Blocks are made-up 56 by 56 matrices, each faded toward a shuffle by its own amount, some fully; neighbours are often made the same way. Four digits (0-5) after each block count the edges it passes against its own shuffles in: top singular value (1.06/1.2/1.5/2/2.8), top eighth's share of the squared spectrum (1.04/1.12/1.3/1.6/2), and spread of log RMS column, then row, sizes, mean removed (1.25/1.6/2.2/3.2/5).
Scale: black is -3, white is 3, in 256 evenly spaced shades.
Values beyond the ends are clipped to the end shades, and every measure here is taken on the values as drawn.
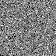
0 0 0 0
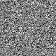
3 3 1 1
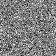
0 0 0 0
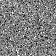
0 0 0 0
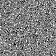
2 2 0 0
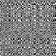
4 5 3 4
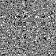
3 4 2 2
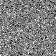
0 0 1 0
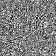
3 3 1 1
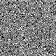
2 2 0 0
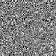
3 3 2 1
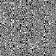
1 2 3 0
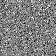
0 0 0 0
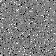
2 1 0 0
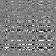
4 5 2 4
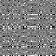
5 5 2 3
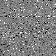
3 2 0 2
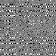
4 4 2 3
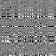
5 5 2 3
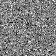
0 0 0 2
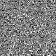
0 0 0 2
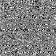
1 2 0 3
